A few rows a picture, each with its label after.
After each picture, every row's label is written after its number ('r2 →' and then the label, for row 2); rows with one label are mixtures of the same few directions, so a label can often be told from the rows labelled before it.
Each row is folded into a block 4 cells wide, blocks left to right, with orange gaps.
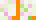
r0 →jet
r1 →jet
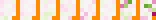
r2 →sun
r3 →sun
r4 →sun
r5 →jet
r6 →sun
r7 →sun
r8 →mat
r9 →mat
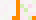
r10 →sun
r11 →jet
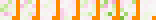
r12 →jet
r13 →mat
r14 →mat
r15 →sun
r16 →sun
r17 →sun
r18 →sun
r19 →sun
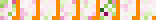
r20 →sun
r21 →sun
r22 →sun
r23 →sun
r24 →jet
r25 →jet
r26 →jet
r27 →sun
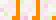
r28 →jet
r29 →sun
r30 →jet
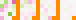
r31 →sun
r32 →mat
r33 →jet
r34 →jet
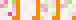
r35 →sun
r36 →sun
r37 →jet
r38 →mat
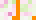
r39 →sun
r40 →jet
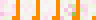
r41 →sun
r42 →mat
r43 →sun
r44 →mat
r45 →jet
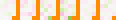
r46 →sun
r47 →sun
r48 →jet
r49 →jet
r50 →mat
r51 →mat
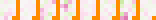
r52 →sun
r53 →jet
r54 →sun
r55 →jet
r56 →sun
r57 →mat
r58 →sun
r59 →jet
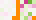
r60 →jet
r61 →mat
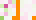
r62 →mat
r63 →sun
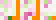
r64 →jet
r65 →sun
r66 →jet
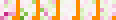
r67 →sun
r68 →sun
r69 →jet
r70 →sun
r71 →sun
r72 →jet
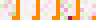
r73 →mat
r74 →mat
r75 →jet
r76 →jet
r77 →jet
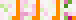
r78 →jet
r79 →sun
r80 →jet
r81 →jet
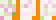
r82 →mat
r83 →mat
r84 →mat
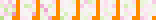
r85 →mat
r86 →mat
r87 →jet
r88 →sun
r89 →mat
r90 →mat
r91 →mat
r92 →sun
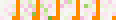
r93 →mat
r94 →mat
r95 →jet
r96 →mat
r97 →mat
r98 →mat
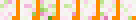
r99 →mat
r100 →mat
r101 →jet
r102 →mat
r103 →jet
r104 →sun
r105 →jet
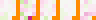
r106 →sun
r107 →jet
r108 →sun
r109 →sun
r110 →sun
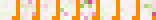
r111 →sun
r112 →mat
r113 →jet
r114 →jet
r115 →mat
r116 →sun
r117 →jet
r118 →mat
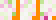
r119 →mat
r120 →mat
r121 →sun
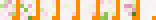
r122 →mat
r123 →jet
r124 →jet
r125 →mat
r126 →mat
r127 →sun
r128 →mat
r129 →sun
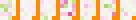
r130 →jet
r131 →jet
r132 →sun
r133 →sun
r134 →mat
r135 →mat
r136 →jet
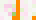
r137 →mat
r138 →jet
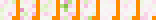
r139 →sun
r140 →jet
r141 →jet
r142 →jet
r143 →jet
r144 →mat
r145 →jet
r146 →sun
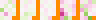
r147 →jet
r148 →sun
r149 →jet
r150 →sun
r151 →jet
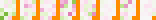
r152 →sun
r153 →mat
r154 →jet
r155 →sun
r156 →mat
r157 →sun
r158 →mat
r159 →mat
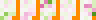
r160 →sun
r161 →sun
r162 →mat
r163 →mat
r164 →mat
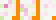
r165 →mat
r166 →jet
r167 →mat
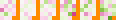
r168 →jet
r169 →jet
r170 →mat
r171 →mat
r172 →jet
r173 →jet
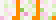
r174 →mat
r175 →jet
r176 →jet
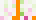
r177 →mat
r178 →sun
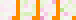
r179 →jet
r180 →sun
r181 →sun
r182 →jet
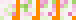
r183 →mat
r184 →jet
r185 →sun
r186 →sun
